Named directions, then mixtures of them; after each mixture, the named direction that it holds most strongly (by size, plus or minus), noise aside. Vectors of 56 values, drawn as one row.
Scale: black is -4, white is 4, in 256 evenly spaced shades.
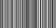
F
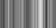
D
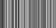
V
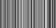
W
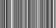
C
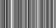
C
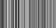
V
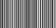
F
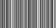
C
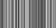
V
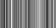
C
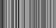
V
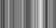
D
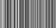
V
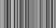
V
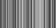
W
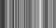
D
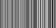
F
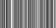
C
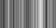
D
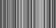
W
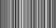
W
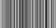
W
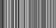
V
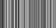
V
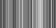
D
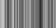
D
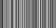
F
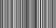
F
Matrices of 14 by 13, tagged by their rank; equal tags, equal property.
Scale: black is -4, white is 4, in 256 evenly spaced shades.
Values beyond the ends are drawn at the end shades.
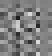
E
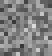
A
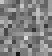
A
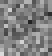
A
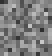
A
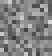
A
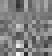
E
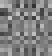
E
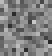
A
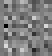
E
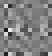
E
